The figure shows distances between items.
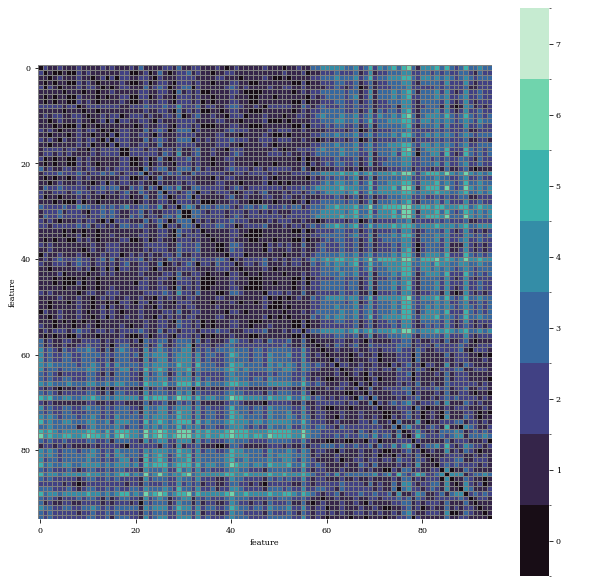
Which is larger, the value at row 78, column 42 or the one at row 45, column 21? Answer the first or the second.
the first
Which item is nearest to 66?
69
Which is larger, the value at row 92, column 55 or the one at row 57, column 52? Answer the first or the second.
the first
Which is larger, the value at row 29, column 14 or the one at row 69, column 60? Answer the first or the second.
the first
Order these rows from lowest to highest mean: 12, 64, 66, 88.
12, 64, 88, 66
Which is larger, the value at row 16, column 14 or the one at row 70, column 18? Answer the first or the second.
the second
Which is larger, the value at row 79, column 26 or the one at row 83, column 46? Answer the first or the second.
the second
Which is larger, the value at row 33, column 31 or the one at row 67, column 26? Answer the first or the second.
the first
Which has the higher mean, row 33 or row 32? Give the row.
33
